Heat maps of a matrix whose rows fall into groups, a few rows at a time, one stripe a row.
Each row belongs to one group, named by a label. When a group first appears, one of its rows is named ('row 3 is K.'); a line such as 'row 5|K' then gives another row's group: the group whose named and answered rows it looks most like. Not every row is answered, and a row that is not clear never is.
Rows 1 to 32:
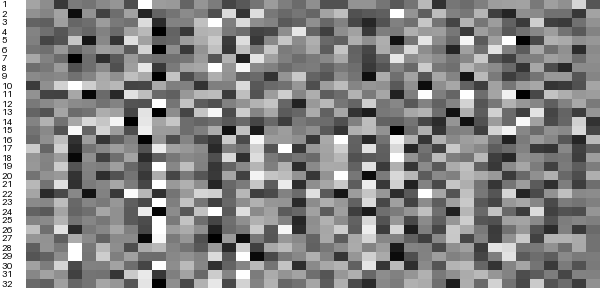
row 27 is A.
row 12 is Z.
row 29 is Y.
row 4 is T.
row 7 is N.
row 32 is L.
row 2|N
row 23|Z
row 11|Y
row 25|Z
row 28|Y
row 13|L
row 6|L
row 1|Y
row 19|Z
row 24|L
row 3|L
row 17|Z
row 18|N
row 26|Z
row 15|Y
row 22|Y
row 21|Z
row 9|T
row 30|Z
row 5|Y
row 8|L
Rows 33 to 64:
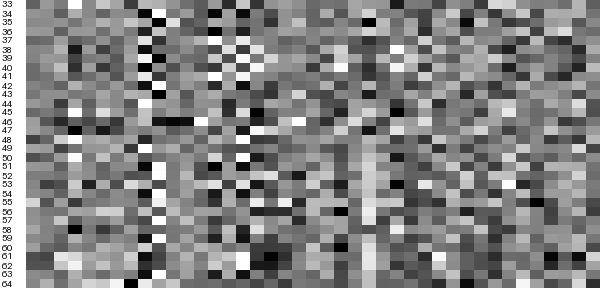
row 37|L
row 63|A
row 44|Y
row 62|Y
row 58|N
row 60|Y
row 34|A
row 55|Z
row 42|A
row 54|A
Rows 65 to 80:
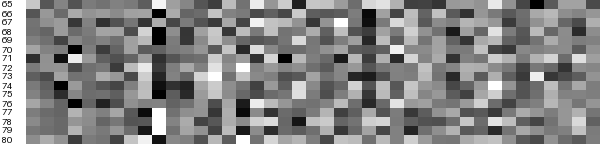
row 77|A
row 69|T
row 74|T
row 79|A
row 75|T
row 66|T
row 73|L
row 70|N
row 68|L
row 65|Z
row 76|N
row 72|L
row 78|Z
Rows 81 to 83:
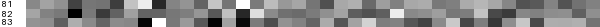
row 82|N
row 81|L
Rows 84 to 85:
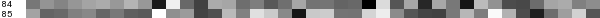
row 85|Z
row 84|T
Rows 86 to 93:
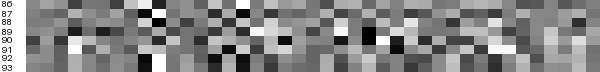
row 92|A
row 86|L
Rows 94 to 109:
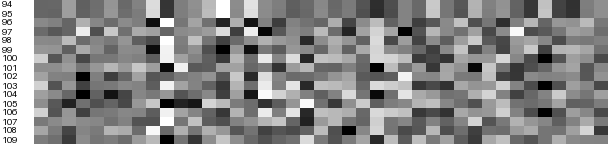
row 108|Y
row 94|L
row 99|A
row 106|Z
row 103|Z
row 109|T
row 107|Z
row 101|T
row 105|T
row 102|N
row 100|Z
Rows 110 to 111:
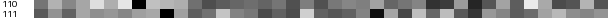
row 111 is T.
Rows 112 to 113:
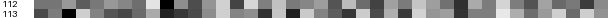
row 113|T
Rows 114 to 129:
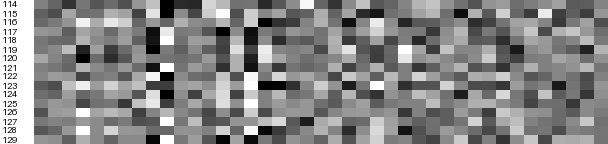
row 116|Y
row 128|Y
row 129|A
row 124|L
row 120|N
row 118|A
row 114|T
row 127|Z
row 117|A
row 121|A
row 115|L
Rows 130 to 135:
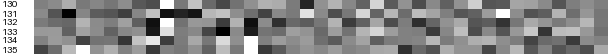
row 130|Z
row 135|Y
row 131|T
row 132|A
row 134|L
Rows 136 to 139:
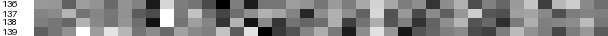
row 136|A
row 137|Z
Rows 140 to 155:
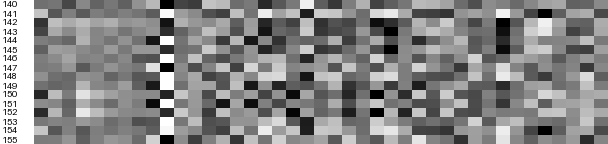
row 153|Z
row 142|T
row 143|T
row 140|T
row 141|Z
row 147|L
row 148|Z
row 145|T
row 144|A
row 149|A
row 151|A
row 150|T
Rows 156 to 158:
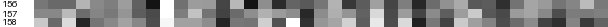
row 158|Z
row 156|A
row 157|Z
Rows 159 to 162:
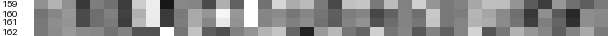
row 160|L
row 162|Z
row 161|L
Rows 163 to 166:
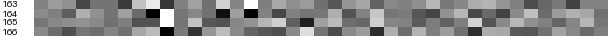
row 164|A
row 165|Z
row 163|L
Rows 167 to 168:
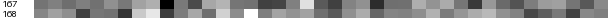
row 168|L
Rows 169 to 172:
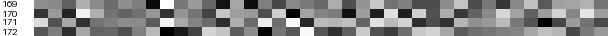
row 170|T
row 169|A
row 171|Z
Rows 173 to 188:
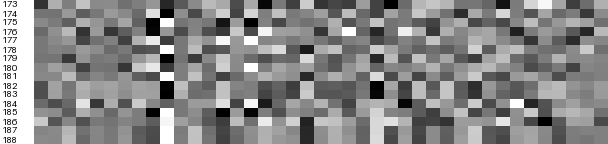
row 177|L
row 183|T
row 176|N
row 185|A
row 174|L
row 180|L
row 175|A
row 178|Z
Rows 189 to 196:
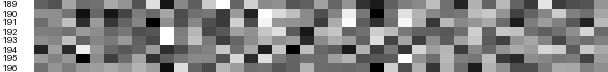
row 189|L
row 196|T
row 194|T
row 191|N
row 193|Z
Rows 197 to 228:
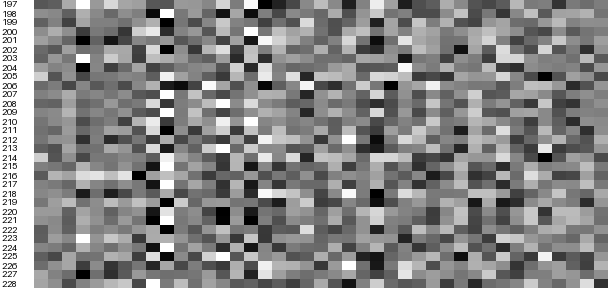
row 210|L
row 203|Y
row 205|Z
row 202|L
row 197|Y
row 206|T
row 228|Y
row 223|Y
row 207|Z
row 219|T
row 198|A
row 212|N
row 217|A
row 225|L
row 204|N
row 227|N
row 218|N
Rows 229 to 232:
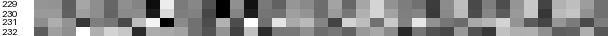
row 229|A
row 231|L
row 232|Y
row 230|A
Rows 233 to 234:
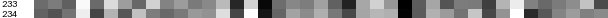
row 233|Y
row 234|Y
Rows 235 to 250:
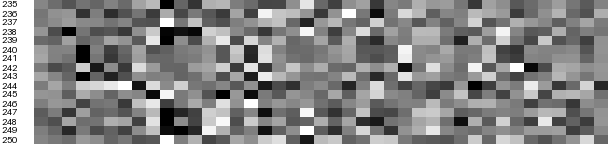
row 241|N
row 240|N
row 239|L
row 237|Z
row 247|T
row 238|T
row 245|A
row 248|L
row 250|Z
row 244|Y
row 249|T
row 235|T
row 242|Y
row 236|N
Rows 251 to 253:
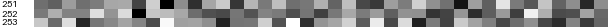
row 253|Z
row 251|L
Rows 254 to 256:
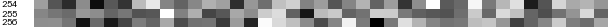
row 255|Z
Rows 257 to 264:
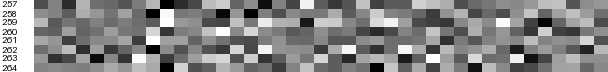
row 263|Y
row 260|L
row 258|A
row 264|T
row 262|N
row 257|T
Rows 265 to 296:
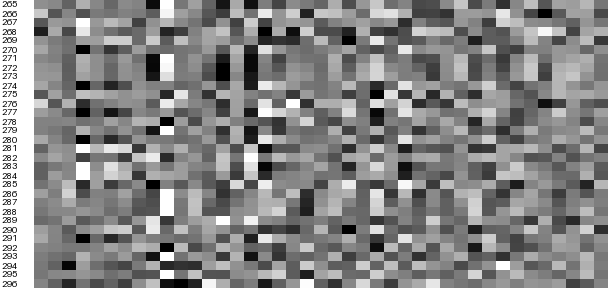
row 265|A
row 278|T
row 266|Z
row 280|N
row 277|N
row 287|Z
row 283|Y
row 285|N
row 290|Y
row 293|A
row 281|Y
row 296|T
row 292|T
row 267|Y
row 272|A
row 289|L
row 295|Z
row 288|Z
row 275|T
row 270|N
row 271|A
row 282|L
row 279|A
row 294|T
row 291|N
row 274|N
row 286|Z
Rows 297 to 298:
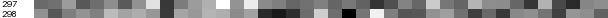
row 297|L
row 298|Y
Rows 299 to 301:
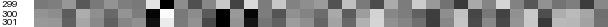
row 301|A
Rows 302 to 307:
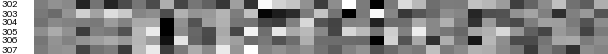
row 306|T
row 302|N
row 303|Y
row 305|L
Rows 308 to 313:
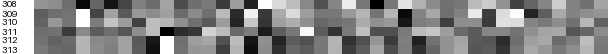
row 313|A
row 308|N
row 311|T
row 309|Y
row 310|Y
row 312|A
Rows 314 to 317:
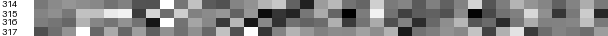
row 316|A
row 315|Y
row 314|Z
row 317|Y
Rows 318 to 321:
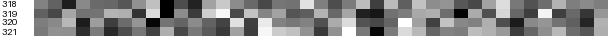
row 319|L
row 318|T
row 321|N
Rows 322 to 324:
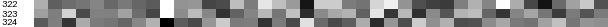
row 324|T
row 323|Z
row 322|Z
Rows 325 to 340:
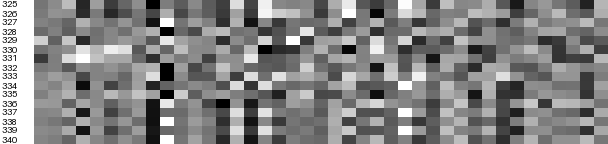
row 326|N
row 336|A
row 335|T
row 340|A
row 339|N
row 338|A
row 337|N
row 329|Z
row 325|N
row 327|A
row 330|Y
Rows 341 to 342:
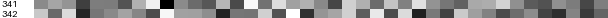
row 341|L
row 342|Z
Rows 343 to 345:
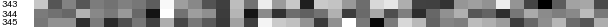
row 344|A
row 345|N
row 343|Z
